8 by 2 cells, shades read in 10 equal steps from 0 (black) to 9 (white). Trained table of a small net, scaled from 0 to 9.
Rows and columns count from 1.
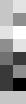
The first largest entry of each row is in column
2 1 2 2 1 2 1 1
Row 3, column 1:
8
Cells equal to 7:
4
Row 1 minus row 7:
5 8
